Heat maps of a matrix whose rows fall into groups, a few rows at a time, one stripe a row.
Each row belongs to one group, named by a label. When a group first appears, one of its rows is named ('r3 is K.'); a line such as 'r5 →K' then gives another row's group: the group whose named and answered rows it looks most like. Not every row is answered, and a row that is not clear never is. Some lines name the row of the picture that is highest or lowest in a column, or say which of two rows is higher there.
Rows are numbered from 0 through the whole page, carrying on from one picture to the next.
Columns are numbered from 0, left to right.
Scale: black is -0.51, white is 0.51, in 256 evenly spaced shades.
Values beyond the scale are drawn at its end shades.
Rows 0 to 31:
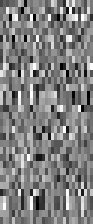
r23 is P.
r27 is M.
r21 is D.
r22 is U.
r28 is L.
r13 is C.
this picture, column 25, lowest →9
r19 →U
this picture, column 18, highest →13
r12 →L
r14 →C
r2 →L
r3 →C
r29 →L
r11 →P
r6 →M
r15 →P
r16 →L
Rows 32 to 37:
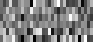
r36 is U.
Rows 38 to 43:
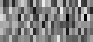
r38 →P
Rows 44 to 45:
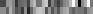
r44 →D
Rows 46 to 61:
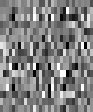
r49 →D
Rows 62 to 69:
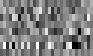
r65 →L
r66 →D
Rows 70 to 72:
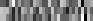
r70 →M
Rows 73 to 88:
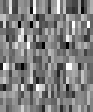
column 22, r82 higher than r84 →Yes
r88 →U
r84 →L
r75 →L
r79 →U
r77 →U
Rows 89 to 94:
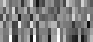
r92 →C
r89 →L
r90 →D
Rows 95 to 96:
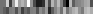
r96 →D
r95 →U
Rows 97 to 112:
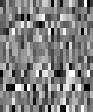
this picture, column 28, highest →97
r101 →M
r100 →U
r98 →C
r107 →D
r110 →P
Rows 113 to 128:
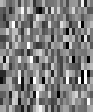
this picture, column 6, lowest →127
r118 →M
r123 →M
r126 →L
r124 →M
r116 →M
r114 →U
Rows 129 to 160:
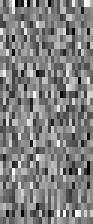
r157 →P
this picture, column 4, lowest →136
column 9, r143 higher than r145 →No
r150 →L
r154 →M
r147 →U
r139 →L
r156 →P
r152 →C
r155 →C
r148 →C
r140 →D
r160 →U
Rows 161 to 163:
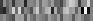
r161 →D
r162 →M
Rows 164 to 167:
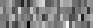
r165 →C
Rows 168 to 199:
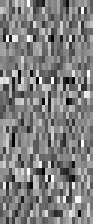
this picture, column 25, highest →196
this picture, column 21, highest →196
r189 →C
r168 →U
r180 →P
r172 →P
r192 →U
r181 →D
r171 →M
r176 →U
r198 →D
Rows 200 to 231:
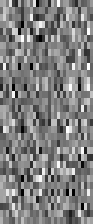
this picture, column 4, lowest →212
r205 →U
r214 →D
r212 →D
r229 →M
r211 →D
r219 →M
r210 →L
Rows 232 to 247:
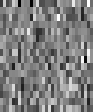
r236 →U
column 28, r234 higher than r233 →No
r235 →C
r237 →L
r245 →M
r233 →M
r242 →P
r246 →C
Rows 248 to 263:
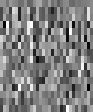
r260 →C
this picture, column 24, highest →250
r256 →L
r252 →U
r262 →D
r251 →C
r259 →U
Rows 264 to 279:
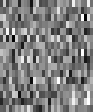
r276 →D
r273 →C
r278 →D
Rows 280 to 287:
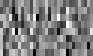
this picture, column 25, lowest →282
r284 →D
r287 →P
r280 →P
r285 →P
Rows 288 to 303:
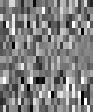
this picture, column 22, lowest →291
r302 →M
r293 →U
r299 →L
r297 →U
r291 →D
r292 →M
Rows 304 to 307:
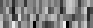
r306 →C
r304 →D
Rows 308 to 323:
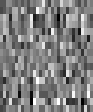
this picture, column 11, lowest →310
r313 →C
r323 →M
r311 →L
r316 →D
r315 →M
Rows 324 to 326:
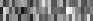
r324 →P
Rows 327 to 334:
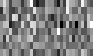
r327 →L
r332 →C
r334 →L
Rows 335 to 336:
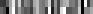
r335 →M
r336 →M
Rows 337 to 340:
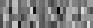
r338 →L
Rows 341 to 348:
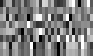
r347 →L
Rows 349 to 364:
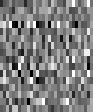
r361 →M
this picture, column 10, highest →360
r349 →D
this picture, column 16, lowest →352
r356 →D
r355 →M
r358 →C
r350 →P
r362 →C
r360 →L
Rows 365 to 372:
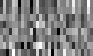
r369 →L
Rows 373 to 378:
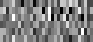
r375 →M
